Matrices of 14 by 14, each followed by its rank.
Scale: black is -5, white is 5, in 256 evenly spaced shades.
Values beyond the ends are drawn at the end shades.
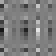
one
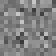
three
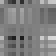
one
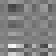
one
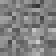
three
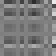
one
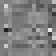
three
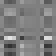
one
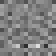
three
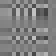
one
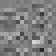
three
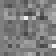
three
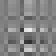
one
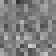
three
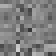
three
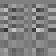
one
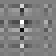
one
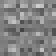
three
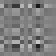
one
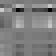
one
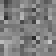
three
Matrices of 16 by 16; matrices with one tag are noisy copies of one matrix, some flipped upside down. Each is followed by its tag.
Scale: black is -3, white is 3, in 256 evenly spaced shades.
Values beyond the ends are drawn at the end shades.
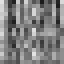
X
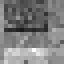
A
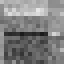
A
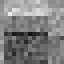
A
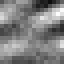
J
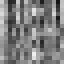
X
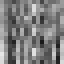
X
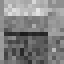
A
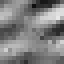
J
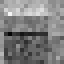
A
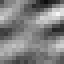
J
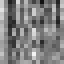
X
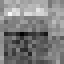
A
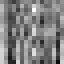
X
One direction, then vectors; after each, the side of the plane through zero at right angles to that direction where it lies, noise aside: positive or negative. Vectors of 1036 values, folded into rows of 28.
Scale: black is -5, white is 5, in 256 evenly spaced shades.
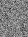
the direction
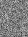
negative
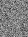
positive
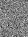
negative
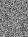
positive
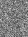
negative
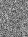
negative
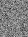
positive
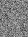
positive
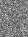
negative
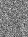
negative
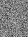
positive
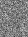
negative
